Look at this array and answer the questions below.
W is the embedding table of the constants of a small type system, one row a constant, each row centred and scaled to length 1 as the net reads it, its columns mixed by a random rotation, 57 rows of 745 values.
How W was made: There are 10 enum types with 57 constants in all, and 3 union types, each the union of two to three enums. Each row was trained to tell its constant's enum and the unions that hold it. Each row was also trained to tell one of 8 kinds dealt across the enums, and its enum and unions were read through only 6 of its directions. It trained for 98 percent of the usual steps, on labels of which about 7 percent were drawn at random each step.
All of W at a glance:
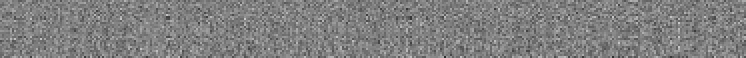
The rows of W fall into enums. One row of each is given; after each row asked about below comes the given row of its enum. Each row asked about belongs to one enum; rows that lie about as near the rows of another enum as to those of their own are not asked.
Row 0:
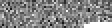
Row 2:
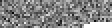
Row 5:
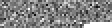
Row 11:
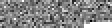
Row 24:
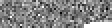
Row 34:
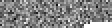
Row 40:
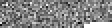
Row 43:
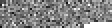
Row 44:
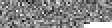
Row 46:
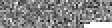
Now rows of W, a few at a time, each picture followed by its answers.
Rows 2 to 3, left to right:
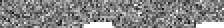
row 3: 24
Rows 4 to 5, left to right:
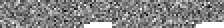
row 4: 46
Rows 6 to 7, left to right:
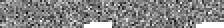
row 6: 5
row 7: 43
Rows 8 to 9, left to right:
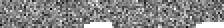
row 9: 34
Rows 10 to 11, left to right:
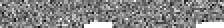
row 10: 34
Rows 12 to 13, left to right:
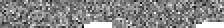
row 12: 40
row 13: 46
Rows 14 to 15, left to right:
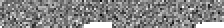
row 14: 34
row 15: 5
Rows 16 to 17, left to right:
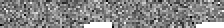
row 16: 40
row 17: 43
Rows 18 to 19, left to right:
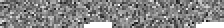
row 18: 40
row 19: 43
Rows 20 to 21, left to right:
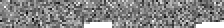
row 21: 5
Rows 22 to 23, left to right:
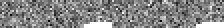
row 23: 0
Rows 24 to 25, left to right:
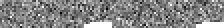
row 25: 46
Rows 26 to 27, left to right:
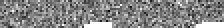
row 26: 46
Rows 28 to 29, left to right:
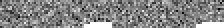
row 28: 2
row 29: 0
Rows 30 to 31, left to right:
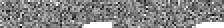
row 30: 2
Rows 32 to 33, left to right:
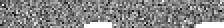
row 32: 0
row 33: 5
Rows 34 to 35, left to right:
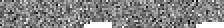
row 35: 43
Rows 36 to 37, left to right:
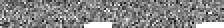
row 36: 40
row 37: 43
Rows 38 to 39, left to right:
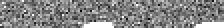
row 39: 34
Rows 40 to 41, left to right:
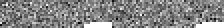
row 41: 2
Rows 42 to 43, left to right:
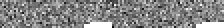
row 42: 0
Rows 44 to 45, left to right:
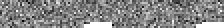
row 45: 40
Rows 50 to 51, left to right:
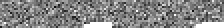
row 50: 2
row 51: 2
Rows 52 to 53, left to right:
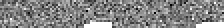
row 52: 46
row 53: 11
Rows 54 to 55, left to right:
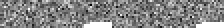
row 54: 5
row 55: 43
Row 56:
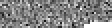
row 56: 34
